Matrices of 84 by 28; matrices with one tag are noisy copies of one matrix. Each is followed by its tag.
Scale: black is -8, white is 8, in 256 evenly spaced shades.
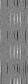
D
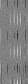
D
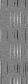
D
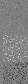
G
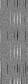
D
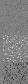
G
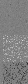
G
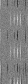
D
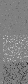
G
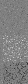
G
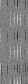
D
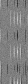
D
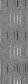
D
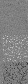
G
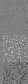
G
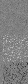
G
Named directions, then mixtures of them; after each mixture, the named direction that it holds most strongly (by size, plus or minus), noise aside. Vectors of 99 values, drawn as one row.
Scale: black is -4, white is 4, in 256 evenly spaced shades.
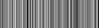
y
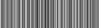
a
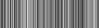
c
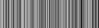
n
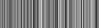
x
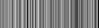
y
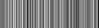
y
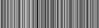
a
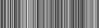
c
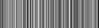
y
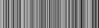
n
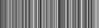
x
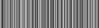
a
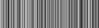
n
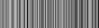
n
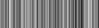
n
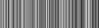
n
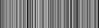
y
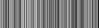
n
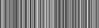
a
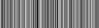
a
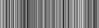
c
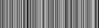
y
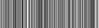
y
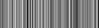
y
